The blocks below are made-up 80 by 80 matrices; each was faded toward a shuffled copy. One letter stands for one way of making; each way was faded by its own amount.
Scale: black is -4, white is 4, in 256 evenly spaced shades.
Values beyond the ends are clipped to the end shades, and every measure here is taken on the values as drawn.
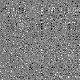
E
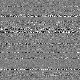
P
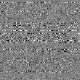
P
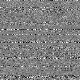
P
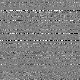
P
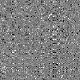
E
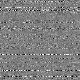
P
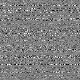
P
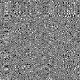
E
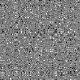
E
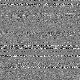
P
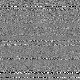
P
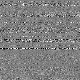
P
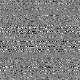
P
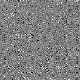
E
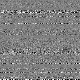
P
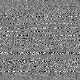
P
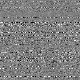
P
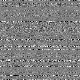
P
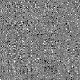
E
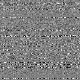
P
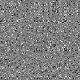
E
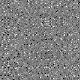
E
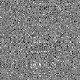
E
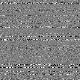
P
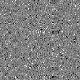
E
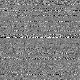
P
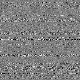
P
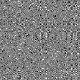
E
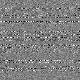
P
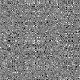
E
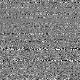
P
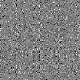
E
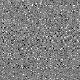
E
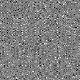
E
